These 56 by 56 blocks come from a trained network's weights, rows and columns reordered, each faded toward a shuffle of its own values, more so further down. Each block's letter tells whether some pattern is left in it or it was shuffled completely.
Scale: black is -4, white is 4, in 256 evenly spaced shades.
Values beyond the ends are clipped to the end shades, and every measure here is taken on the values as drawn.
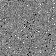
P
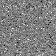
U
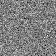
U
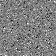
P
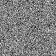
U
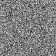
U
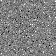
P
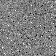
P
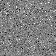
U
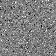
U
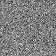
U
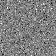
P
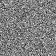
P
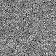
U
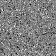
U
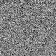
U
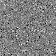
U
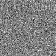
U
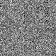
U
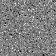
P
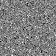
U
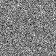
P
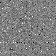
U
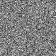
P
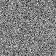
P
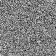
U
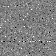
U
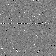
U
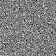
U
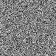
P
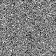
P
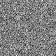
U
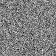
P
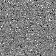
P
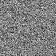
U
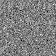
U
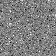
P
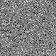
U
